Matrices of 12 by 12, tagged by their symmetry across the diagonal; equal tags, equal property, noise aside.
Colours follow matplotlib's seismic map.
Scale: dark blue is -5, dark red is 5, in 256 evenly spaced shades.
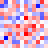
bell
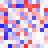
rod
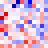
rod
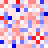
bell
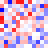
bell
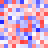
bell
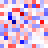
rod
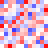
bell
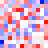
bell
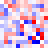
rod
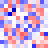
bell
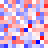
rod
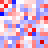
bell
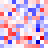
rod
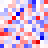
rod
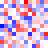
rod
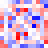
rod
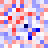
bell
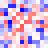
bell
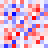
bell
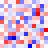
rod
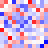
bell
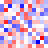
rod
